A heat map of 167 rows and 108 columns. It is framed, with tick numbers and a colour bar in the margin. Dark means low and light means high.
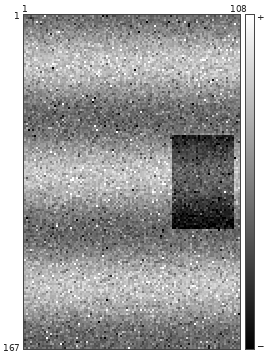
Stripes: horizontal, repeating 3 times. Odd patch: lower, in the middle right. Ninth with the lowest average: middle right.
